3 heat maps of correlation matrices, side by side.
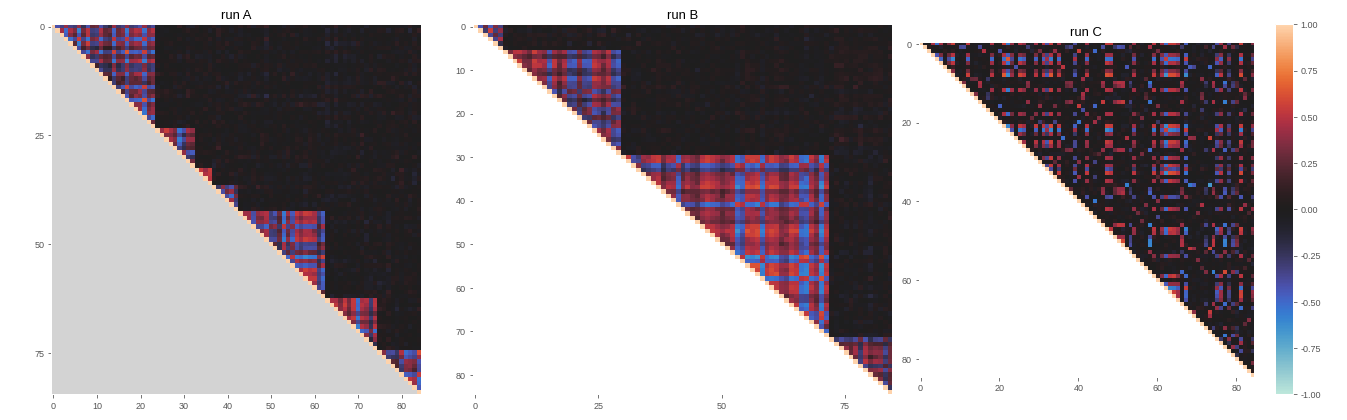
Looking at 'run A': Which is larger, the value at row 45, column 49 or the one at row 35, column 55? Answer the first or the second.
the first
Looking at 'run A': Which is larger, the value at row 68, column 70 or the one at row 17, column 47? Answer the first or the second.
the second
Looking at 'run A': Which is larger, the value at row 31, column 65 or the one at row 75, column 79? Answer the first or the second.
the first
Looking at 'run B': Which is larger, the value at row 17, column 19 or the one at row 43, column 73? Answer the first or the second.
the second
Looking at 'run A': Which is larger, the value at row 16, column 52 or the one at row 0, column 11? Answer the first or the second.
the first
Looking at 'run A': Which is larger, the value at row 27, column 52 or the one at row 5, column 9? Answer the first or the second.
the first
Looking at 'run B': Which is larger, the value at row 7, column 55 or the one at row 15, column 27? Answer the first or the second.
the first
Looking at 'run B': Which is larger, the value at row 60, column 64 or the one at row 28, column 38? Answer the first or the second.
the first
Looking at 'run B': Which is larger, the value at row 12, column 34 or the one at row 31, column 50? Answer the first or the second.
the second
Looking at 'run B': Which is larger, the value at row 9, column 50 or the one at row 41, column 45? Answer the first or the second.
the first
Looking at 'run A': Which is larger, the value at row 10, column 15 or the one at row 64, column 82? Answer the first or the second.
the second
